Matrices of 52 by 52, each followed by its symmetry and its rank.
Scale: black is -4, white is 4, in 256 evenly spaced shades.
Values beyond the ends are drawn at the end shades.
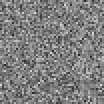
antisymmetric, full rank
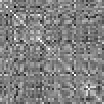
symmetric, rank five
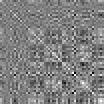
symmetric, rank five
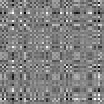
symmetric, rank three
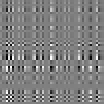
neither, rank one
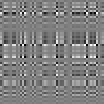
neither, rank one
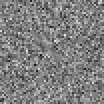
antisymmetric, full rank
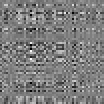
neither, rank three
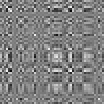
symmetric, rank three
